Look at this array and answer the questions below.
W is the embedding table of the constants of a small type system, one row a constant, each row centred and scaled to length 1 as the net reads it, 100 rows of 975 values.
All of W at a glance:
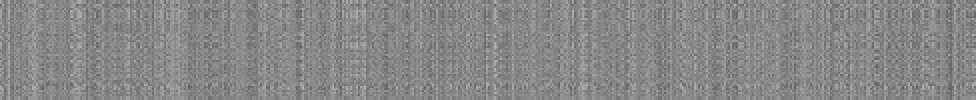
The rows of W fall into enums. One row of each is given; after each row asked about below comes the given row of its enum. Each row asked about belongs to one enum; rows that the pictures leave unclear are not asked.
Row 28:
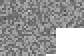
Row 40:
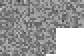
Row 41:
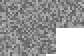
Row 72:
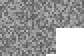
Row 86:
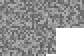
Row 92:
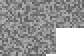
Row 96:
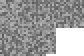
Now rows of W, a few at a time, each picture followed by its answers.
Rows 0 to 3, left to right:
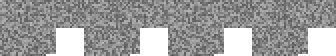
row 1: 86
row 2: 92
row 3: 72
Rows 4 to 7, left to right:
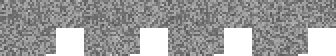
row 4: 28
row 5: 28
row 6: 28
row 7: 92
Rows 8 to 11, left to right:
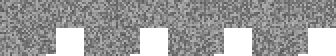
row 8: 41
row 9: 72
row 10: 96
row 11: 96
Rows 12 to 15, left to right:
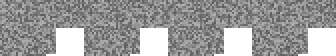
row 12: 92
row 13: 86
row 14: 86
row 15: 92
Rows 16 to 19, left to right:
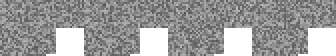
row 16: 92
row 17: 92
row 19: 86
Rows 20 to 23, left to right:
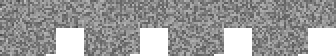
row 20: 40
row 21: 96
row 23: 72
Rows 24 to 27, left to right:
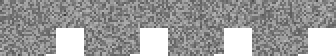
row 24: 28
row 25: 92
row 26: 72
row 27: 28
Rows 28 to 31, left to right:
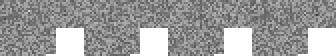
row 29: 92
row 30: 72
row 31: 28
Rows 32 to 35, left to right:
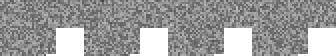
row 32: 86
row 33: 40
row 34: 41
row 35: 41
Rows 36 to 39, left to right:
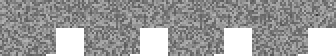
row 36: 92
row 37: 86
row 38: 86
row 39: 28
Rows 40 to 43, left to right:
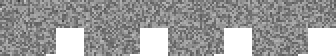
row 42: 86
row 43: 92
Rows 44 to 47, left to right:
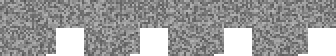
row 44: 86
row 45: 96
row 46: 92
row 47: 92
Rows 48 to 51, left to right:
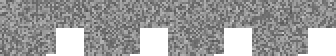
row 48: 96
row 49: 41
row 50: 41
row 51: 28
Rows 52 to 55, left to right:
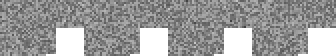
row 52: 41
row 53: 92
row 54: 40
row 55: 96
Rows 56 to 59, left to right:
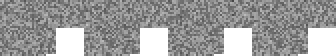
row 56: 86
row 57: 41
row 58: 28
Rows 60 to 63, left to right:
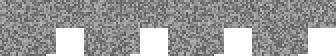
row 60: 92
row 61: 96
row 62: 92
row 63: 41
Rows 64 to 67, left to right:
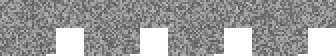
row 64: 72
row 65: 41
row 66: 41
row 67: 28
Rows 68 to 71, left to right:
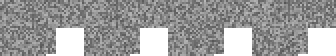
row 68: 86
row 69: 72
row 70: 41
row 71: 96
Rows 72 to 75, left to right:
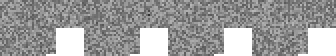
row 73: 28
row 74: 92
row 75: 96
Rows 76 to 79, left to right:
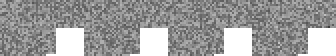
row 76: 96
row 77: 41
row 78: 86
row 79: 40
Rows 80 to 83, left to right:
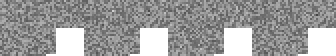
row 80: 92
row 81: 28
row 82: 41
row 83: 28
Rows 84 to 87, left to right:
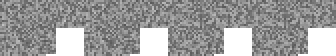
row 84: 41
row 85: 41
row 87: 86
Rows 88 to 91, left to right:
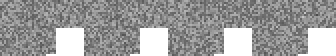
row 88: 72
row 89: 72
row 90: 96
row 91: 28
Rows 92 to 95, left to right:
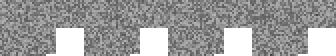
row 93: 72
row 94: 86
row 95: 28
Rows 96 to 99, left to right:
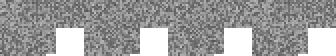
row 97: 41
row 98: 41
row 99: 96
